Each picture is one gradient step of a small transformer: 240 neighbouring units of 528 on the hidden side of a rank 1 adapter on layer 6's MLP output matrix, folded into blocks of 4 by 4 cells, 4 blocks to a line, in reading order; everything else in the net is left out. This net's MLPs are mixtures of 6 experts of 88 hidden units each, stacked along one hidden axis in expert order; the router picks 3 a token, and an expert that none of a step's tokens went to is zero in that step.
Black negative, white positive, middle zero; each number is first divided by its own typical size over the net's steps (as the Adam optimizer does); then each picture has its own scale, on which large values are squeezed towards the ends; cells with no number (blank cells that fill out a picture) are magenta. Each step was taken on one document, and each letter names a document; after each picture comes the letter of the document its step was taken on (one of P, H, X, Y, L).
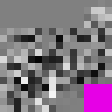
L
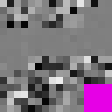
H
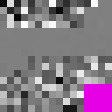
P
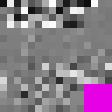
P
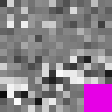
P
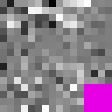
P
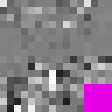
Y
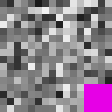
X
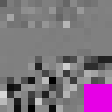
Y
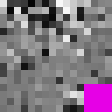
X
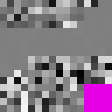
H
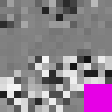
H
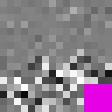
P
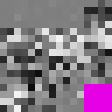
L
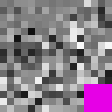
L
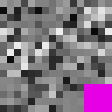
L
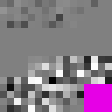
Y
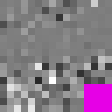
Y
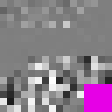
Y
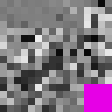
L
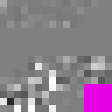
Y
